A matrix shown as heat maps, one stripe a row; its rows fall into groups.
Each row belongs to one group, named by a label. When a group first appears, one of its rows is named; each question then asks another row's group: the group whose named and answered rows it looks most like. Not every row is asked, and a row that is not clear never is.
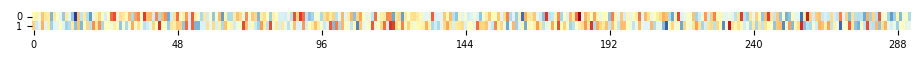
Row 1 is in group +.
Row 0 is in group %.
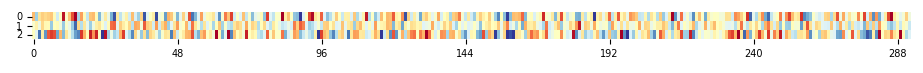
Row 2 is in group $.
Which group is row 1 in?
%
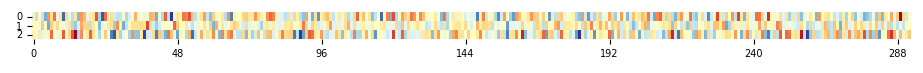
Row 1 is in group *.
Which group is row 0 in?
$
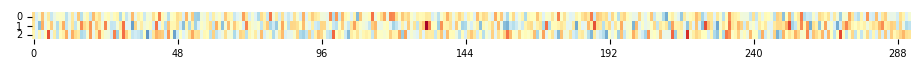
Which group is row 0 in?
+
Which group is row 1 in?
$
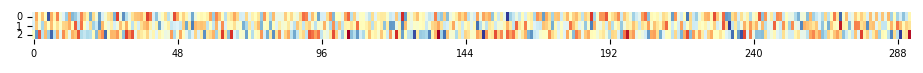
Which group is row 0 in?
*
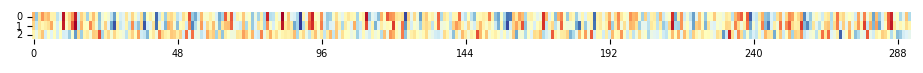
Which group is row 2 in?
+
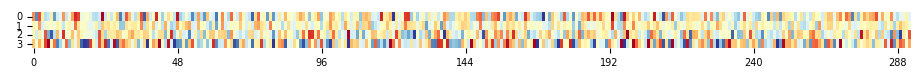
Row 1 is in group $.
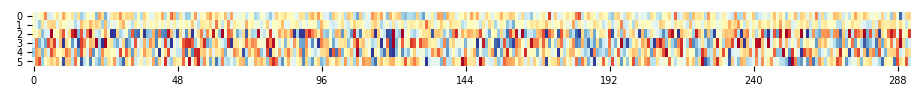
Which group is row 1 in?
$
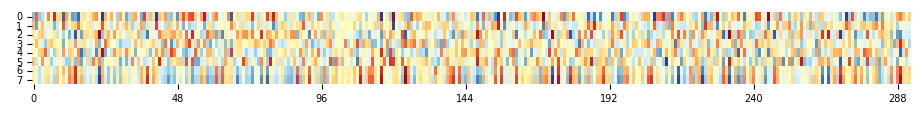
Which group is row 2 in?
+
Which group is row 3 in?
$
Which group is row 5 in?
+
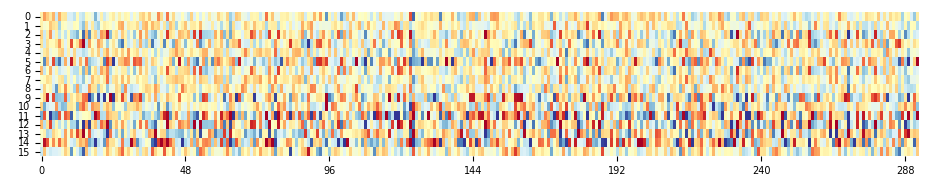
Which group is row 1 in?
%
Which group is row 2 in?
+
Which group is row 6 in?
+
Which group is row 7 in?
+
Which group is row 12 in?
+
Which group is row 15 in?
%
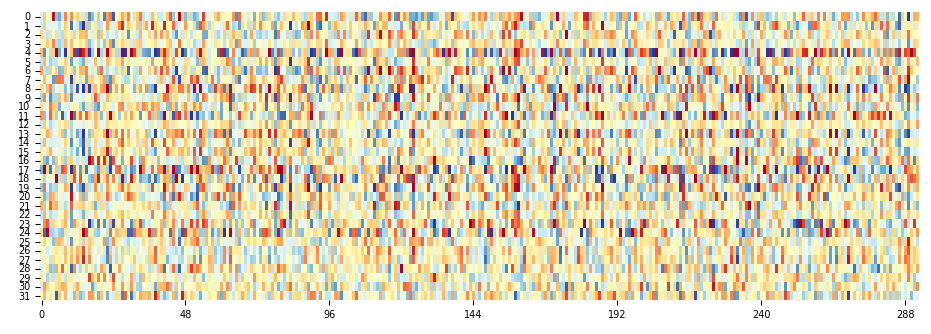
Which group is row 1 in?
%
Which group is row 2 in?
+
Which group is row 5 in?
%
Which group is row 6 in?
+
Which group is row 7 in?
$
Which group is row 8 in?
+
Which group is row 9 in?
%
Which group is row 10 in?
%
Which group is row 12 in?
%
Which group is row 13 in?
+
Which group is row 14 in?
%
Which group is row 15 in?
+
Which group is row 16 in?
$
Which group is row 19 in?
%
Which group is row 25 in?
$
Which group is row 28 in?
$
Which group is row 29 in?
$
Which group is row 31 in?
*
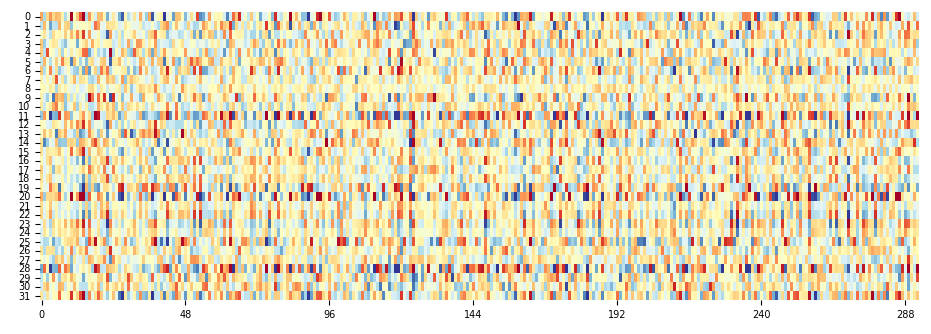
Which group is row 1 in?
%
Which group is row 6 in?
+
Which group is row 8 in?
*
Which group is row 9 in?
$
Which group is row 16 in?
+
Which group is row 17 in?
$
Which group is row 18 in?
+
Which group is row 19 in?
%
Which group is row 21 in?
+
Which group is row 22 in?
+
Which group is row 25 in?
*
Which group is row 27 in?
$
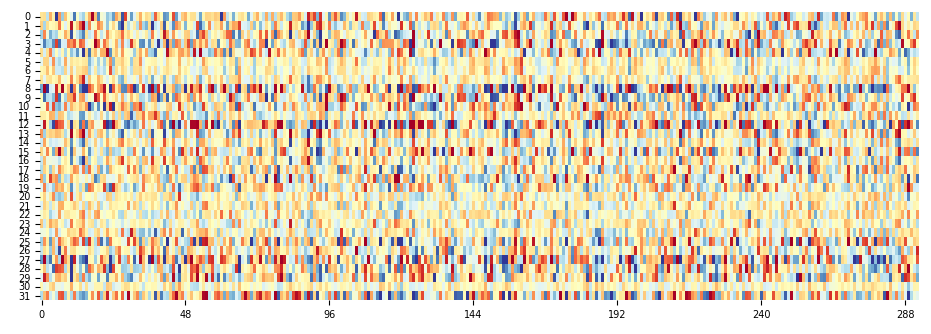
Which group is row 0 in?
*
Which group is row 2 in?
%
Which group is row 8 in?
$
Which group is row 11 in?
*
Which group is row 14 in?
%
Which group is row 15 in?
$
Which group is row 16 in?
%
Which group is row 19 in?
$
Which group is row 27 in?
$
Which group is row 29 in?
$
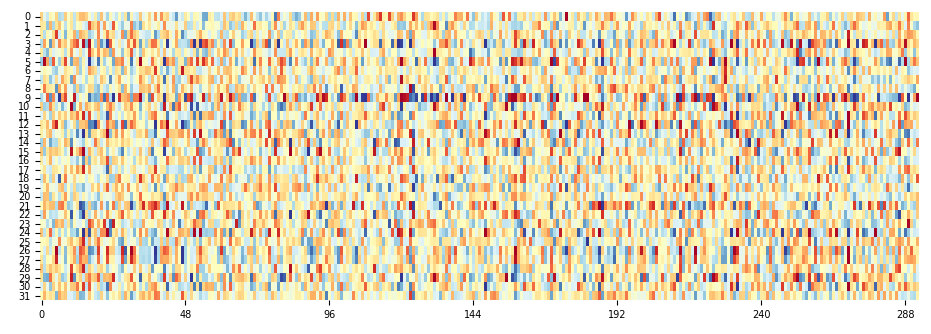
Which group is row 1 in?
$
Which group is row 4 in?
$
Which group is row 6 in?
*
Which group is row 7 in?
$
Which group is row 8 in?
*
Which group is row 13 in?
+
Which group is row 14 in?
%
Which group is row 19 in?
+
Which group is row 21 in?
*
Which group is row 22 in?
%
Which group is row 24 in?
+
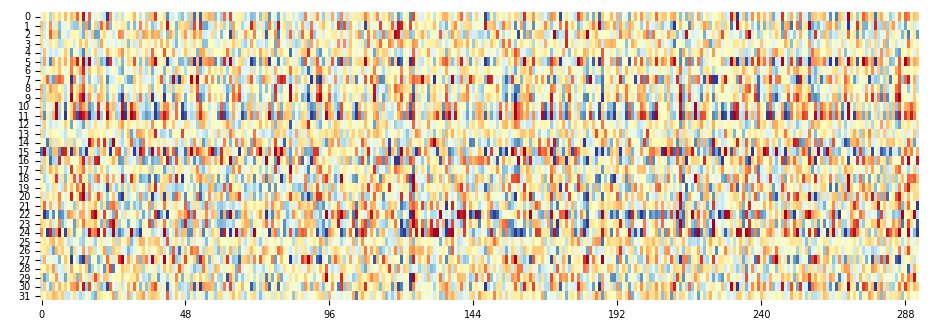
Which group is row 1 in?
+
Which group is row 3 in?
+
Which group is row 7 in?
$
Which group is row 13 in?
*
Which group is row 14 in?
$
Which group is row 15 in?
$
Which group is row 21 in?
$
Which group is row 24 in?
$
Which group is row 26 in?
$
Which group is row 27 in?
%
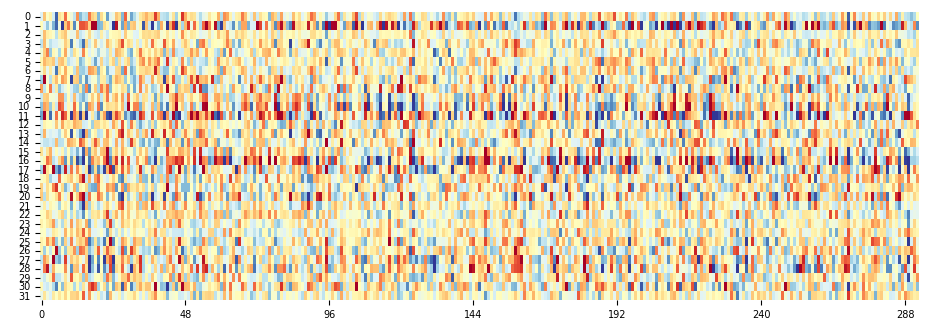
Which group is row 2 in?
*
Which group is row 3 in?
%
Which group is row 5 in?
*
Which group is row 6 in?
*
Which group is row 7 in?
$
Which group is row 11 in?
$
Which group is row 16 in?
+
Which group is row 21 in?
%
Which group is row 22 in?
+
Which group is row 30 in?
*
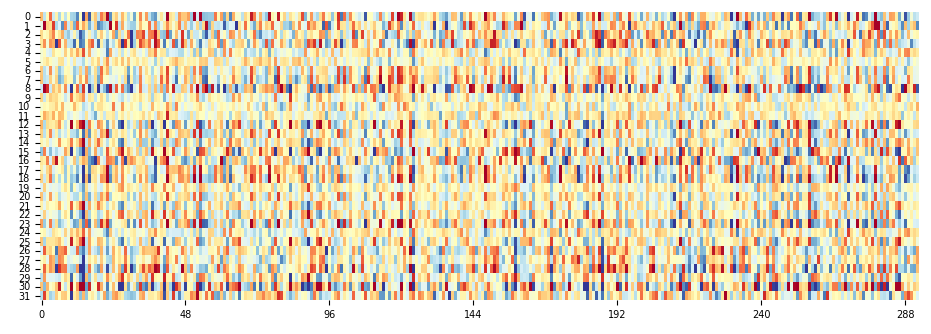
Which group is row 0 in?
+
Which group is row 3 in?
*
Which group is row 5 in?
+
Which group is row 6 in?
+
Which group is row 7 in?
+
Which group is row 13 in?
+
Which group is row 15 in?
%
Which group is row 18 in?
+
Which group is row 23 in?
+
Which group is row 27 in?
*
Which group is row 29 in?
%
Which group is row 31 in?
$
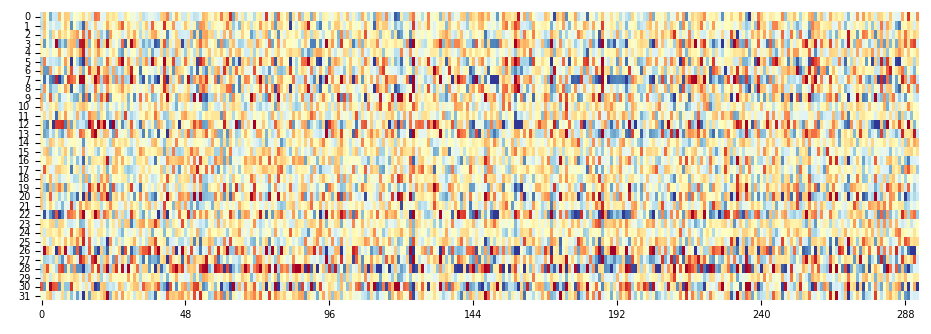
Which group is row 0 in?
%
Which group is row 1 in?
%
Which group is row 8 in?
%
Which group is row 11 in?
*
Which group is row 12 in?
$
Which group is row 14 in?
*
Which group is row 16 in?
+
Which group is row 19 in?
$
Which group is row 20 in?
+
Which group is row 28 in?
+
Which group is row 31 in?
+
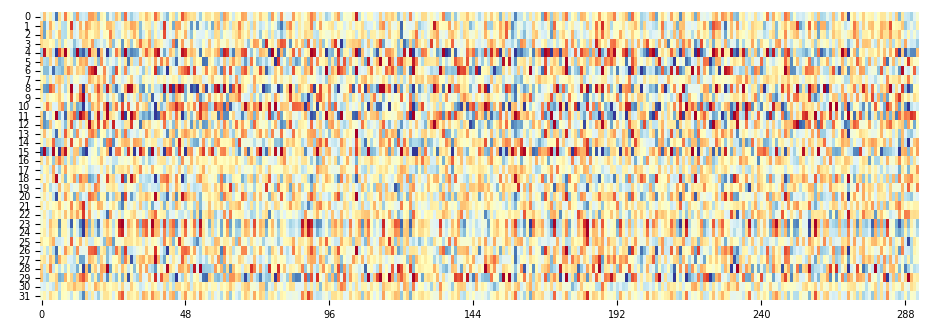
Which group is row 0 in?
*
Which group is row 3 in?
*
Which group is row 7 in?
$
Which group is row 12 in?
$
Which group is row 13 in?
*
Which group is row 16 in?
$
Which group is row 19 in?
%
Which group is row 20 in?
*
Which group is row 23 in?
%
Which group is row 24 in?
%
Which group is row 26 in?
*
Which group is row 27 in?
*
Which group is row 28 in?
+
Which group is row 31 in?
%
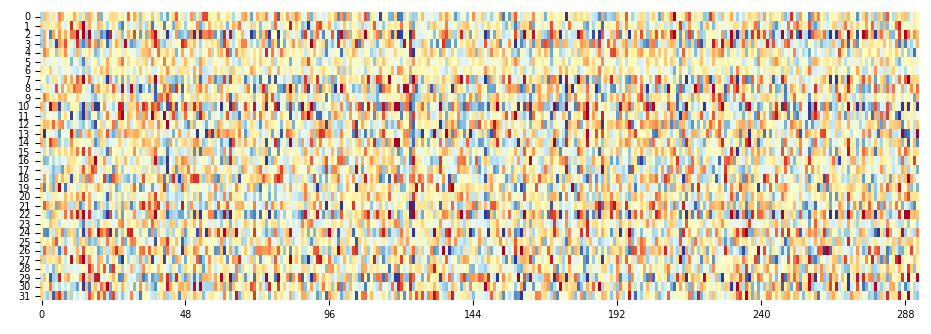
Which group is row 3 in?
*
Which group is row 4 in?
*
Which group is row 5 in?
%
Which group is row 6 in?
+
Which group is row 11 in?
%
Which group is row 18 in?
$
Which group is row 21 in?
*
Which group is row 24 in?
$
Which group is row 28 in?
$
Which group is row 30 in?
+
